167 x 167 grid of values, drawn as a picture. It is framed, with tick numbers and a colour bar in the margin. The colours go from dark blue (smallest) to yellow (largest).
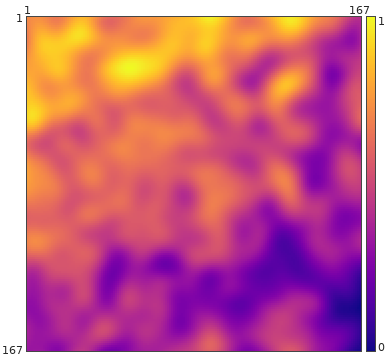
Slope: up to the top left. Grain: smooth. Ninth with the highest average: top left. Lone odd cells: none. Average level on the scale: 50%. Odd rows or columns: none. Roughest part: top right.
